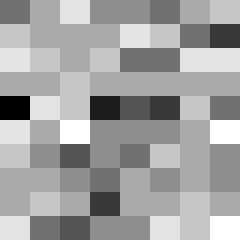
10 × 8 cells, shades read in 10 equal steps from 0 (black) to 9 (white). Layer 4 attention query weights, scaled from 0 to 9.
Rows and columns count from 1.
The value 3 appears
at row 5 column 5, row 7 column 3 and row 10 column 3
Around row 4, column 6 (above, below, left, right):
4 2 6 6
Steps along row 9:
up down down up same up down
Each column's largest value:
8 8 9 7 8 8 8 9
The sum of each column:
60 61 60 46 52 54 63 61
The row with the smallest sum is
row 5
